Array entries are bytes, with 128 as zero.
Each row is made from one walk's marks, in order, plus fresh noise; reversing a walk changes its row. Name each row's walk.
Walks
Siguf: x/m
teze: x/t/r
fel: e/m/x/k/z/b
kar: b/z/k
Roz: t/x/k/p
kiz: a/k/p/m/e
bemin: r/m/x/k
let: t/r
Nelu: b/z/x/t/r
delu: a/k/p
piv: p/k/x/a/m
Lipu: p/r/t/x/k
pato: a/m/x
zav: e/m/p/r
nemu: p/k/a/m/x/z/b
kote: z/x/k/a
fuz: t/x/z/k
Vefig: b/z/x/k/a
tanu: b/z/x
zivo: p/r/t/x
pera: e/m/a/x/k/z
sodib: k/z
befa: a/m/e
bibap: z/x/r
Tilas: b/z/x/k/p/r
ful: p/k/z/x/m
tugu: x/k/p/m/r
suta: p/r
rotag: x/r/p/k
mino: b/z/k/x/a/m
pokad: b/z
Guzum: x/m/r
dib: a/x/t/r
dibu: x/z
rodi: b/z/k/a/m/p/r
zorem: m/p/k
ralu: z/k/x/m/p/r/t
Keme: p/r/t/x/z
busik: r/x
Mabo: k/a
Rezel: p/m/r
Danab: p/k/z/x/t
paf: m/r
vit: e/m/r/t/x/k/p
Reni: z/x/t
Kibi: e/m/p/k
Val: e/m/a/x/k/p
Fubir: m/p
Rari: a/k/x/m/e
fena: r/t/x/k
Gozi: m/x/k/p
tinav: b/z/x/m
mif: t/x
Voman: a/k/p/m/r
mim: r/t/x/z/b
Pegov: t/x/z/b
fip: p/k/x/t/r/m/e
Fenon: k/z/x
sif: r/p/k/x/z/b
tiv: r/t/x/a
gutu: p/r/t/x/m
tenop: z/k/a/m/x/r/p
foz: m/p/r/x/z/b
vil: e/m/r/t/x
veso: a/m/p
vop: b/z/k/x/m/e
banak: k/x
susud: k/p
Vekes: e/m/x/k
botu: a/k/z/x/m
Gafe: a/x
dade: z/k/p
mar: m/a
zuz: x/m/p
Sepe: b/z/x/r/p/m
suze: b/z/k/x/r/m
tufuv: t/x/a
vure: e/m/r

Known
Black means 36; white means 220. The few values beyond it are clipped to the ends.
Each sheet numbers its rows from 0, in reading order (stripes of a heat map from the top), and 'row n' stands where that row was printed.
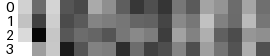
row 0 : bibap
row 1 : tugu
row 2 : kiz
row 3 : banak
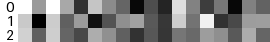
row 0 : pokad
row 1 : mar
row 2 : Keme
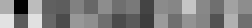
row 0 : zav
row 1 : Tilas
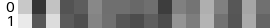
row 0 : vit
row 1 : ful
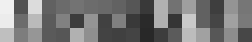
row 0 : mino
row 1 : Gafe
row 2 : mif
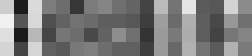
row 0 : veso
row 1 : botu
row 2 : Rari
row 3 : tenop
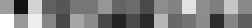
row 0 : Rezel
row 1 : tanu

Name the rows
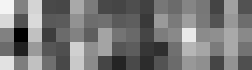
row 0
fuz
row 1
suze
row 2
paf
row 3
let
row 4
Reni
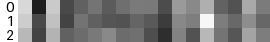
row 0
Kibi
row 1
Siguf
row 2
tiv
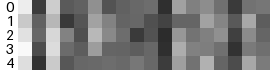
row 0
vop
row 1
fena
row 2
mim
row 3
fel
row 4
Val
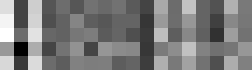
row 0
piv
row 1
pera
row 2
Vefig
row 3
vure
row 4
rodi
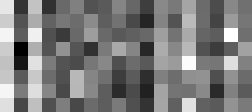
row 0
Vekes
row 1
tufuv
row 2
susud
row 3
befa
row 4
Fubir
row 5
Nelu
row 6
Pegov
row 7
pato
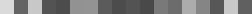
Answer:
Roz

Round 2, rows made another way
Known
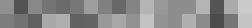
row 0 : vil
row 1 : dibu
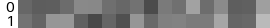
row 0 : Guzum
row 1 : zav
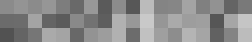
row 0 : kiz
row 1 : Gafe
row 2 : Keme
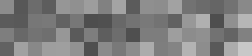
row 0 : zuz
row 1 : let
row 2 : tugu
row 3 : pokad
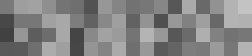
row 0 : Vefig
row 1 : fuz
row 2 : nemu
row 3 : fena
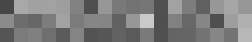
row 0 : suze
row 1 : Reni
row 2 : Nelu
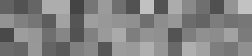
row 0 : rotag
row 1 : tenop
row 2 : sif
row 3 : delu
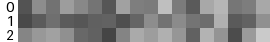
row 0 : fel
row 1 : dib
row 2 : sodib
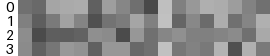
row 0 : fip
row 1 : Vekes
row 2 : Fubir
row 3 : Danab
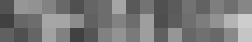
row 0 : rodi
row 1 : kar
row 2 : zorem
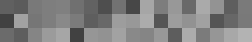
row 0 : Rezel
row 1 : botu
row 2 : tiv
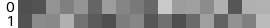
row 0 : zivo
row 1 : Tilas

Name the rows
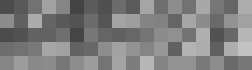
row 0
suta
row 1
susud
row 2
teze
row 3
tufuv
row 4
Rari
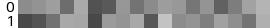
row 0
kote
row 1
Lipu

